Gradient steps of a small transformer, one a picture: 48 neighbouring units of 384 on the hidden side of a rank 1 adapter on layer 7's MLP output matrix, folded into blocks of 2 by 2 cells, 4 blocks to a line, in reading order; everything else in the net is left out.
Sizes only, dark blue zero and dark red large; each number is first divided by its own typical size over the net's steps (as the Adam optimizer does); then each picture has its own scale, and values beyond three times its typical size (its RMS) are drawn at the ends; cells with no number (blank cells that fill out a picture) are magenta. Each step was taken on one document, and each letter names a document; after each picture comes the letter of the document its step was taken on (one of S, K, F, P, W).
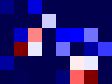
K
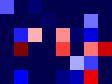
K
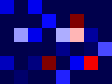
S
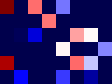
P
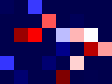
S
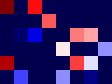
P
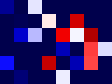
S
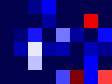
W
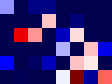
S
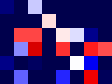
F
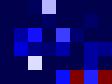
W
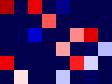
P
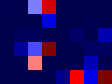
W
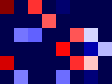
P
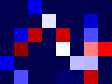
K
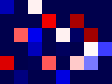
S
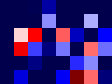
W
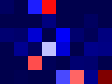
W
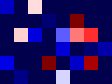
S
